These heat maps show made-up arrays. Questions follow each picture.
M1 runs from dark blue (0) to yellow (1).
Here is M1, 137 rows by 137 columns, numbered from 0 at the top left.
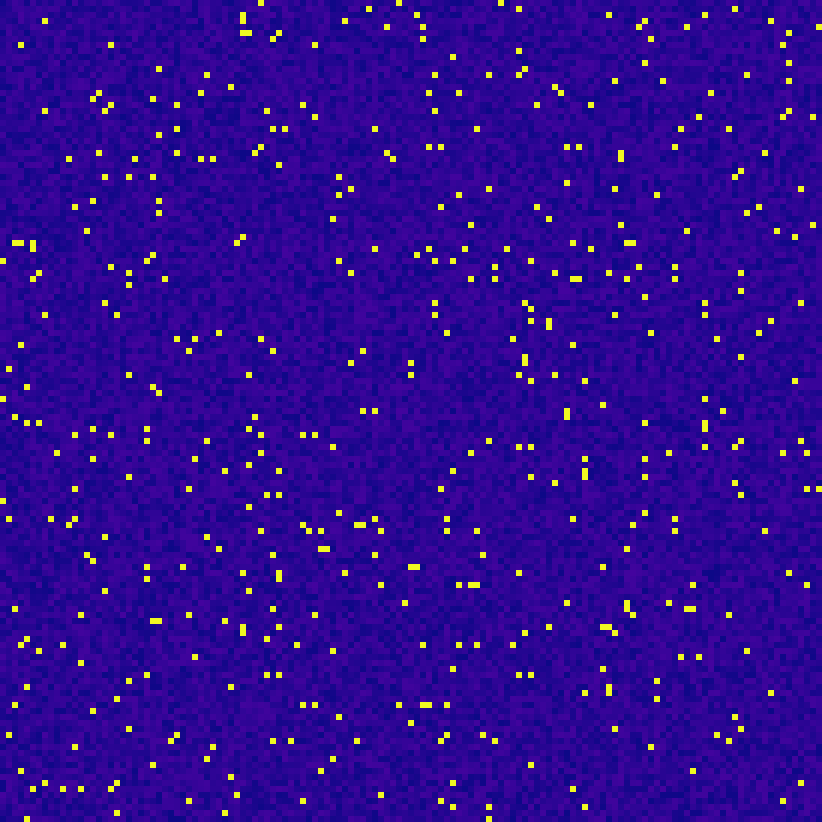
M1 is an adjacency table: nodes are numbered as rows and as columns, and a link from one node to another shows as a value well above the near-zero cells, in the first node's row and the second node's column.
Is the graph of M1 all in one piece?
no
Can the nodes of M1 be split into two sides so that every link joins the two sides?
no
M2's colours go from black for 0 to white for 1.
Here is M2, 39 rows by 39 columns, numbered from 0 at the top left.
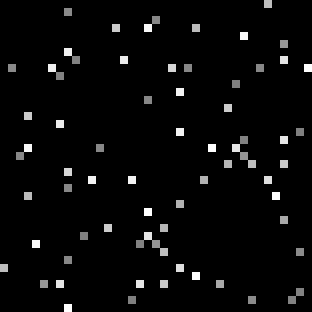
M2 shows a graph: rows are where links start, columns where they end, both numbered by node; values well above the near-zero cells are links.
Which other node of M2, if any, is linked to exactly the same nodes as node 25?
node 11
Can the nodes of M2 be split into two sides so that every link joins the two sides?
yes
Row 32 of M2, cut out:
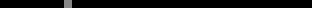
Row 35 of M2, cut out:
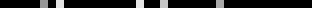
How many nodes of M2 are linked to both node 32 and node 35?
0
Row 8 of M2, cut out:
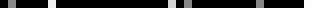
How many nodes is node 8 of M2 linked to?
6
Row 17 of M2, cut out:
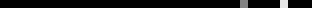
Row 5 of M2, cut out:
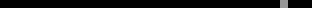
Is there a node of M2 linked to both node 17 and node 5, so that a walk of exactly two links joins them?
yes
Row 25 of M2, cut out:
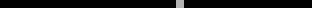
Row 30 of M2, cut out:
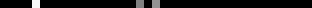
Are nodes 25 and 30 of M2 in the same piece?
yes
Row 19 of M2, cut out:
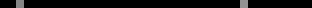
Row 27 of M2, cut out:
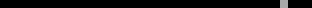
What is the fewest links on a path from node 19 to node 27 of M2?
4
